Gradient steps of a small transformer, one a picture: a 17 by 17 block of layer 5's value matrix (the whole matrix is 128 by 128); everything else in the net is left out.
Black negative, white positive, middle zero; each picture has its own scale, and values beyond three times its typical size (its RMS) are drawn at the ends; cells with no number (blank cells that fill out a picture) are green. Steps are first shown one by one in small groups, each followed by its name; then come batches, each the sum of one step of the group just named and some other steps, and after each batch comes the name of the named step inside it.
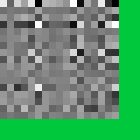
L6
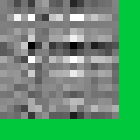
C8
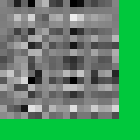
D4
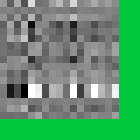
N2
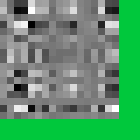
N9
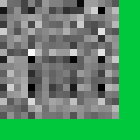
D4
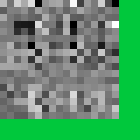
L6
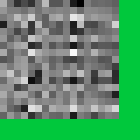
D4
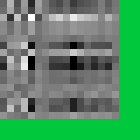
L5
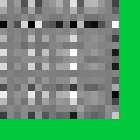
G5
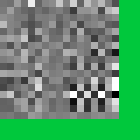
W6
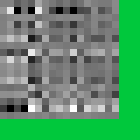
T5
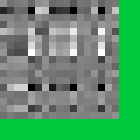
G5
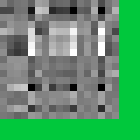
G5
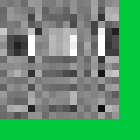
G5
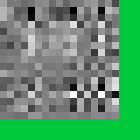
W6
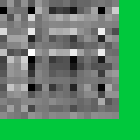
L5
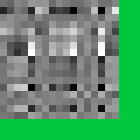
W6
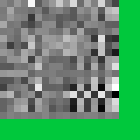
W6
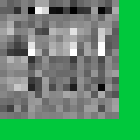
T5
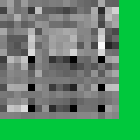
L5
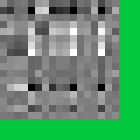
G5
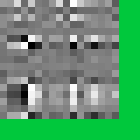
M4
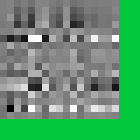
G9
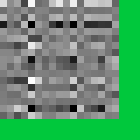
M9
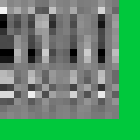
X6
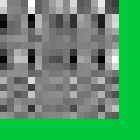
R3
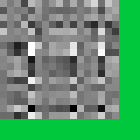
M9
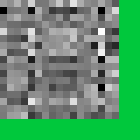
M4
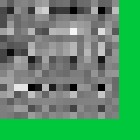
X6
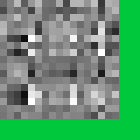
M4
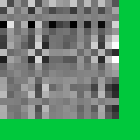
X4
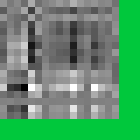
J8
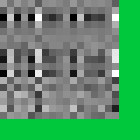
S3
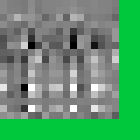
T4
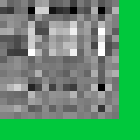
T4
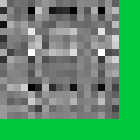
X4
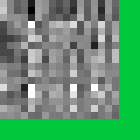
T4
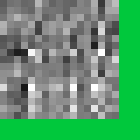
T4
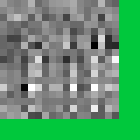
T4
